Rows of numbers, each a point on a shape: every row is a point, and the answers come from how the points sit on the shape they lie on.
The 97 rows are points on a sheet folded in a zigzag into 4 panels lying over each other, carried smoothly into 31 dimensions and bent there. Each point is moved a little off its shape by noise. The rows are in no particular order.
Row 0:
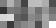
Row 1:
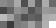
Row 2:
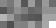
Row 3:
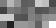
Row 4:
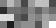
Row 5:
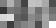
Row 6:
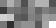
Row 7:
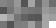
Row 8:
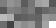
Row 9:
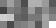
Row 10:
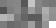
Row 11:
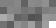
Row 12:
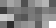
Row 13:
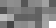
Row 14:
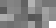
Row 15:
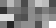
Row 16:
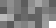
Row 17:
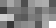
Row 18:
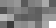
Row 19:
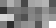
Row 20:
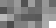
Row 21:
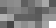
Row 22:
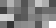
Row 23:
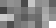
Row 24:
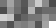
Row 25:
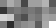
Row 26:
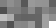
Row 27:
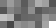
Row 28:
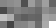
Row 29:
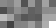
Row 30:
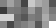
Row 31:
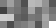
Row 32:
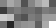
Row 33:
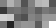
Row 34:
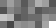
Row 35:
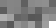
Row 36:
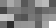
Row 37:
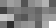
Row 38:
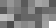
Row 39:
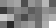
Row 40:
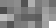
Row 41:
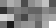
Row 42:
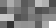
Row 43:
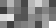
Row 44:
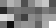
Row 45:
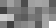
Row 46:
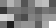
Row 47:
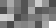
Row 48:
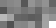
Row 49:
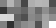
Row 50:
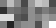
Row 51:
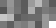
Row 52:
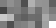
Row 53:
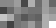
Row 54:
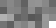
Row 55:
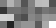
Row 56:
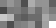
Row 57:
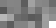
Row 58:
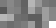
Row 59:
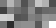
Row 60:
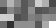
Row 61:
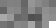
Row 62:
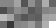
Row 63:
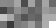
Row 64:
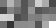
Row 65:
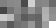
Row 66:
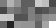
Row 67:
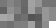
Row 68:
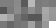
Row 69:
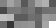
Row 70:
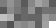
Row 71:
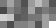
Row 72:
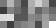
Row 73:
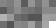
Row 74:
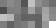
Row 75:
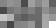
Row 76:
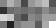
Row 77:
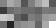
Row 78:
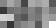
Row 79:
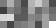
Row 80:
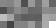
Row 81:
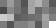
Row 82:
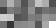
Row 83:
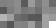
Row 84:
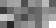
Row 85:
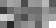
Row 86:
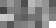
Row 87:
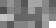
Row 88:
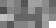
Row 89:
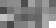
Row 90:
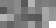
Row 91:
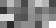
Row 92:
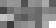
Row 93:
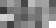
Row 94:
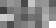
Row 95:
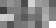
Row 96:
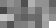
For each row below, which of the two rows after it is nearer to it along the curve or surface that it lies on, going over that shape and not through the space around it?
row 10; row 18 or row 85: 18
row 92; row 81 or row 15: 15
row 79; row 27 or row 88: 88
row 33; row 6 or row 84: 6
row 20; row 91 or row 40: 40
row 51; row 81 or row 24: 24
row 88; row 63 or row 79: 79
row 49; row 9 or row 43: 43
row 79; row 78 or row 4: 4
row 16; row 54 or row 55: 54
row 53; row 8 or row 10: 10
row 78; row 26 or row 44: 44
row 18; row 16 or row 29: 29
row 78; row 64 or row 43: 43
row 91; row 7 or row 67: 7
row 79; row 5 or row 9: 9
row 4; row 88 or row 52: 52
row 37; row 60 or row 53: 53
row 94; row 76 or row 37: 76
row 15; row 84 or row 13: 84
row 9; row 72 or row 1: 72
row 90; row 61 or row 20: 20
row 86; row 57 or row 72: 72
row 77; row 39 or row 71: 39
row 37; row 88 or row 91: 91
